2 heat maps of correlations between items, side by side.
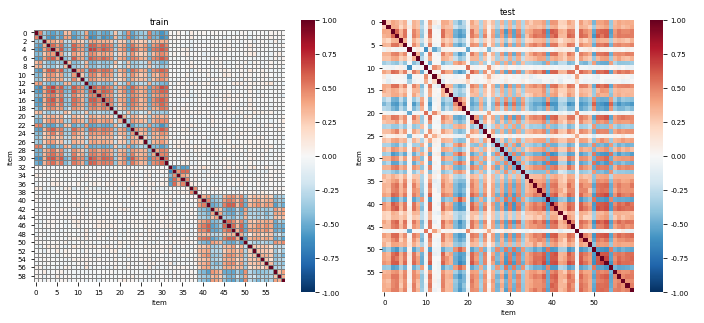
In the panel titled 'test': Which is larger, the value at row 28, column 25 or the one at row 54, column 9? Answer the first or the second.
the second
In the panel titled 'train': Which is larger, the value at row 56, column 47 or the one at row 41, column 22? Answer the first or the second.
the first
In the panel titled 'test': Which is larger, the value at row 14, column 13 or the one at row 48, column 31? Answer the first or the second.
the first
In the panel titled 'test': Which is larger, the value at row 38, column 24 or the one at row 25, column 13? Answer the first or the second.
the first
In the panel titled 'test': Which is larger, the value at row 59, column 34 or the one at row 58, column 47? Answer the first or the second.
the second
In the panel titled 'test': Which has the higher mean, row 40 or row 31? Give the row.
40
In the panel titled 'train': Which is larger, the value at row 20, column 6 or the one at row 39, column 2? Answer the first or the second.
the first
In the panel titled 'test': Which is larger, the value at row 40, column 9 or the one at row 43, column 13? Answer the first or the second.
the second
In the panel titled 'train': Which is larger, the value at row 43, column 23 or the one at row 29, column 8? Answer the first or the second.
the first
